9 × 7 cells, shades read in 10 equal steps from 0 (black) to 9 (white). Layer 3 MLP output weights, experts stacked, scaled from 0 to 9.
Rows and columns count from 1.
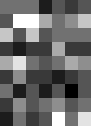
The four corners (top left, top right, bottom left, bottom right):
4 3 1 8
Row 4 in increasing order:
1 2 2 2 2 2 6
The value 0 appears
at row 7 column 6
